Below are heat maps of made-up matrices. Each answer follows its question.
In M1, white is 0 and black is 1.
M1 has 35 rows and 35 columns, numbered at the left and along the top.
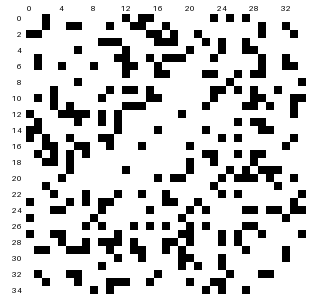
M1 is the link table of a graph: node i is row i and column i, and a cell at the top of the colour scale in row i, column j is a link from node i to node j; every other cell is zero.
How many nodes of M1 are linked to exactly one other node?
0
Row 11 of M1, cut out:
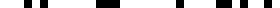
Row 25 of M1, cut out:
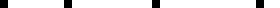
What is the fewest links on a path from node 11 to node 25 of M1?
3
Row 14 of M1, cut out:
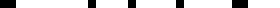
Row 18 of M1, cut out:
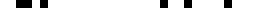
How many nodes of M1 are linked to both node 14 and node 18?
0
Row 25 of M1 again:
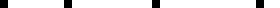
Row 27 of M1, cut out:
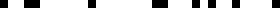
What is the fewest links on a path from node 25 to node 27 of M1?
2
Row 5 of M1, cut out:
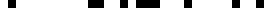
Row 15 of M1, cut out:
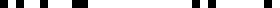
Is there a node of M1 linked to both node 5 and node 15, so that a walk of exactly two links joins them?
no
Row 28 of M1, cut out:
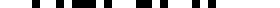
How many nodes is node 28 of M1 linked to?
11
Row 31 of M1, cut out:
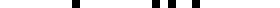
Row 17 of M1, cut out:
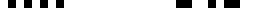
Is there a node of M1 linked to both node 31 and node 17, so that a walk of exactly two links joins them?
no
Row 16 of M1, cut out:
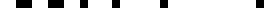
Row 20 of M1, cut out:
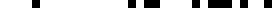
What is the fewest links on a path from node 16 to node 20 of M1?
1
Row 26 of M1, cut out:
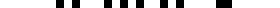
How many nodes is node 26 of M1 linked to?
9
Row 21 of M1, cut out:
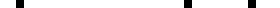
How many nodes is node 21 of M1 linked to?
3
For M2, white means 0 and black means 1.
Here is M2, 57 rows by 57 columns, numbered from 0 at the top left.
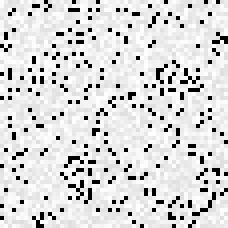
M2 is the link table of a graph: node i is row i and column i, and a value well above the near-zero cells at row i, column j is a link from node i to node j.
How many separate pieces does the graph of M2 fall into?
1
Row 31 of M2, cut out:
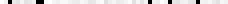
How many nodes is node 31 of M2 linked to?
6
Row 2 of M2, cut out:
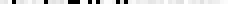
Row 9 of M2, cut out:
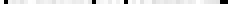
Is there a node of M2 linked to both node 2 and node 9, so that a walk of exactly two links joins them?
yes
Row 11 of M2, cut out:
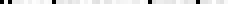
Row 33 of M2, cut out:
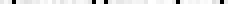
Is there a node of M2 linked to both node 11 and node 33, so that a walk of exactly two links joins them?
no
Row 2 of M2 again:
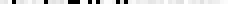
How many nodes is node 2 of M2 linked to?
9
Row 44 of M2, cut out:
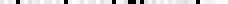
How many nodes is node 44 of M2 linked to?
7
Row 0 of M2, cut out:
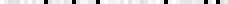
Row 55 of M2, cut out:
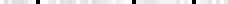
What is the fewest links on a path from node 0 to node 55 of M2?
5
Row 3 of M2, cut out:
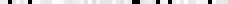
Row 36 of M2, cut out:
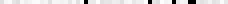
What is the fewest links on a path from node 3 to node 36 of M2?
4
